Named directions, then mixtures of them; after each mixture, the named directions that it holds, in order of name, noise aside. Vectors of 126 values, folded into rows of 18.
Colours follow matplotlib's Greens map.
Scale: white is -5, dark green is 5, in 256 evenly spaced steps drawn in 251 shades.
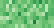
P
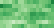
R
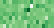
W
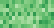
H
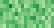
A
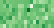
P, W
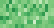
P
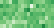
R, W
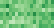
H, R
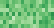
H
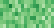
A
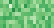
A, P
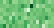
W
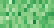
H, P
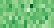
A, W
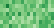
H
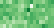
R, W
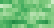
R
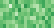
A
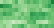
R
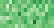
P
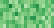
A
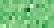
W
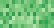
H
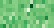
W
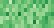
H, P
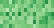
H, P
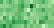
R, W
